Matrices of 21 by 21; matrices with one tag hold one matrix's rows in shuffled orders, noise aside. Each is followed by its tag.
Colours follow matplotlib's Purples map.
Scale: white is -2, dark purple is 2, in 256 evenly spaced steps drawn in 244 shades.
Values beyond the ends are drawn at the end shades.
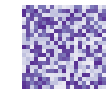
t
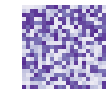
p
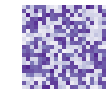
p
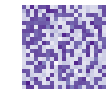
t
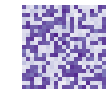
p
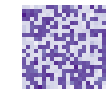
p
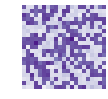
p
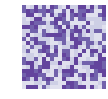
p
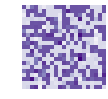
p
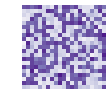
p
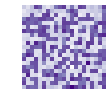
p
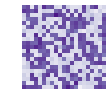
p
